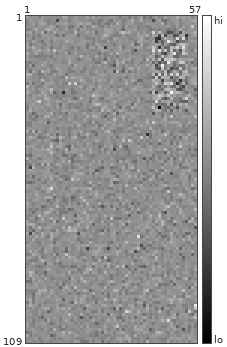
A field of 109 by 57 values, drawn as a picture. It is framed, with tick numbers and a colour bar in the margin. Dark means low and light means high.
Roughest part: top right. Histogram: heavy tails on both sides. Odd rows or columns: none. Slope: none. Odd patch: rougher, in the top right. Mirror symmetry: none.
